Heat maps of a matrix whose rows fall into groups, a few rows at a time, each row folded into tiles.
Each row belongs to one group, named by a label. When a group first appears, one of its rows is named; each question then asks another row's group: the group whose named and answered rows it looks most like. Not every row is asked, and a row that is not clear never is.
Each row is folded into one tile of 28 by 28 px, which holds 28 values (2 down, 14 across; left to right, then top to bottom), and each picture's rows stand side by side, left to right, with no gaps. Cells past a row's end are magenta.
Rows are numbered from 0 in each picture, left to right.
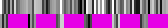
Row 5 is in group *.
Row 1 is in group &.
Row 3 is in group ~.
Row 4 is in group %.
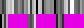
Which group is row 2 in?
~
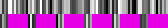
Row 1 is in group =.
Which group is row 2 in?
&
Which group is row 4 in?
&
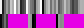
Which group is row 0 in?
*
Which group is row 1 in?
=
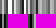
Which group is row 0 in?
~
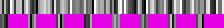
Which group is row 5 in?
&
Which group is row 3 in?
*
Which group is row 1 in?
*
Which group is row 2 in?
~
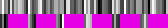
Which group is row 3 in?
%
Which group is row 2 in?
%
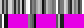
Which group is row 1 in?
=
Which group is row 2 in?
=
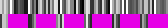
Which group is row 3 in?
=
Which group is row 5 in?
~
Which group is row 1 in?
*
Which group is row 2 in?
%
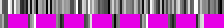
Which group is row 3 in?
%
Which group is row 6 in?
=
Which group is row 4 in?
*
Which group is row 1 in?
%
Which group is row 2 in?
=
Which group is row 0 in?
~
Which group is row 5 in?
%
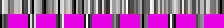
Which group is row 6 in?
~
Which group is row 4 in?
~
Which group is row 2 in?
%
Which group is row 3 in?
=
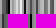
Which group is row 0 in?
*
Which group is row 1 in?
*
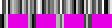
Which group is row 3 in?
=
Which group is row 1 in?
=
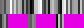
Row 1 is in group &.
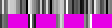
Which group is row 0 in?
~
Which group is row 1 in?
=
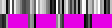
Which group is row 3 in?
*
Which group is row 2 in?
=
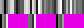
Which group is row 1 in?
%
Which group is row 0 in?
&
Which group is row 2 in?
~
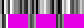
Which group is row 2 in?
&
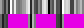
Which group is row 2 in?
&
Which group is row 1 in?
*
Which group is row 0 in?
*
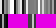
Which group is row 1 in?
~
